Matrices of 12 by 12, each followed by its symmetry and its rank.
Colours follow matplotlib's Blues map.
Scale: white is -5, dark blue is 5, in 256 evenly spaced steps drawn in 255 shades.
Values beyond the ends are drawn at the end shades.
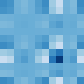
symmetric, rank one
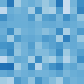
antisymmetric, rank two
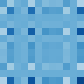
symmetric, rank one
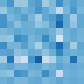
antisymmetric, rank two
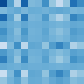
neither, rank one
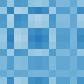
symmetric, rank one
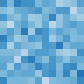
neither, full rank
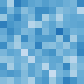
neither, full rank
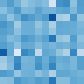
antisymmetric, rank two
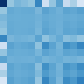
symmetric, rank one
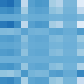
neither, rank one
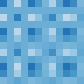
symmetric, rank one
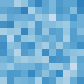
neither, full rank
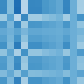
neither, rank one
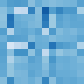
antisymmetric, rank two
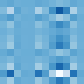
neither, rank one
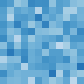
neither, full rank
